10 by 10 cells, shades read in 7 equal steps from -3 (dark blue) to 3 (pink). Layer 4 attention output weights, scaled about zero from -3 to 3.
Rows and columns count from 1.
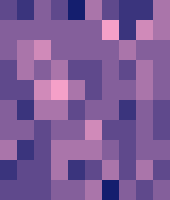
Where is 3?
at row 2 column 7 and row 5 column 4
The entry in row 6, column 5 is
-1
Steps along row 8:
down up up same same down down up same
